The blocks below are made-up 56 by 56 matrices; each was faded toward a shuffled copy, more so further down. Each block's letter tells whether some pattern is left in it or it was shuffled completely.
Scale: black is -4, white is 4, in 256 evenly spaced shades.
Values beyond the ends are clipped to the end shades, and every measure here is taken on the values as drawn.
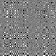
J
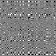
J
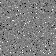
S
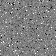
S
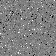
S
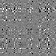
J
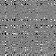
J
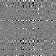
J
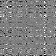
J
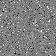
S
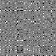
J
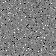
S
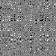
J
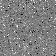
S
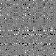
J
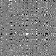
J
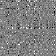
J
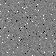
S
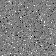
S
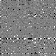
J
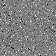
S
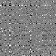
J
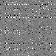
J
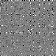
J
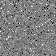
S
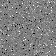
S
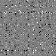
J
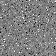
S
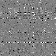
J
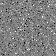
S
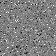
S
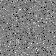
S
